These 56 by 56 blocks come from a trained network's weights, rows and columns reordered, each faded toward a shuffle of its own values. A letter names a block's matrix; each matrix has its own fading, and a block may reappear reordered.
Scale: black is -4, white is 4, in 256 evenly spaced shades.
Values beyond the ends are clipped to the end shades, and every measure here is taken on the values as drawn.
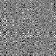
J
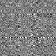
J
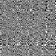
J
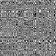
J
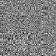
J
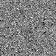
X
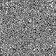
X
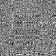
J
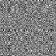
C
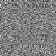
C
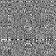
J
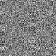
C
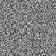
C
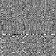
J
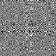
J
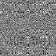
J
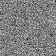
X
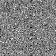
X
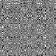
J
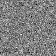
X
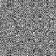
C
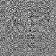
C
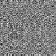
C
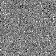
X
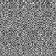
C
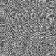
C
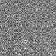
C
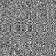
C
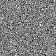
X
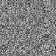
C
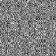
C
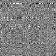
J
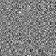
C
